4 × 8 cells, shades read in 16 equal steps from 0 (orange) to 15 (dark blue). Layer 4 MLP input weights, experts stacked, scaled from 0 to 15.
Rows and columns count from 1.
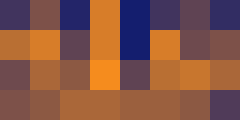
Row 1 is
12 8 14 2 15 12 10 13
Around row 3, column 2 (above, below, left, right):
2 7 9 7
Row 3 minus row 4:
1 -2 2 -5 4 -2 -4 -6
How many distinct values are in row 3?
7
